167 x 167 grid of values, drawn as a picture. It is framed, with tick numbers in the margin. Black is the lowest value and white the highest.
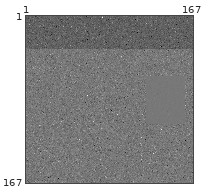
Seam: horizontal, 20% of the way down, the bottom part higher. Odd patch: calmer, in the middle right. Stripes: none. Histogram: heavy tails on both sides. Calmest part: middle right.
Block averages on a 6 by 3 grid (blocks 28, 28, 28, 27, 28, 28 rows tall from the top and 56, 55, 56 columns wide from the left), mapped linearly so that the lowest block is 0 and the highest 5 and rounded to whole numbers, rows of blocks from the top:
0 0 0
4 4 4
5 5 5
5 5 5
5 5 5
5 5 5
